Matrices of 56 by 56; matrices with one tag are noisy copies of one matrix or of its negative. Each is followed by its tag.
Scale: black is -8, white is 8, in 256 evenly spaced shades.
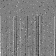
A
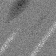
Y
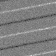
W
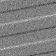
W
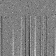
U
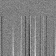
U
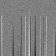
U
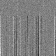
A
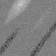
Y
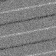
W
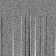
U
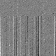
A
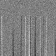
U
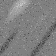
Y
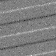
W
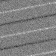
W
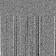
A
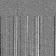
A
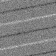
W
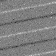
W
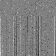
A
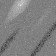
Y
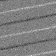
W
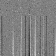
U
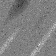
Y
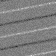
W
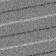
W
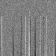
U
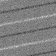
W
